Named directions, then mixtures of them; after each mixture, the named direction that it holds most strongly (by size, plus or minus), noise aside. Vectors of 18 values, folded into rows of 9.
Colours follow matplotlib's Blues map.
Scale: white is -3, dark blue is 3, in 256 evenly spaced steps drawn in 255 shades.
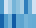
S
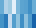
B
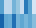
S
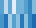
B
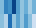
B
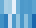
B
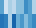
S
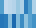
S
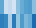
B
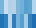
B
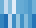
B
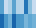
S
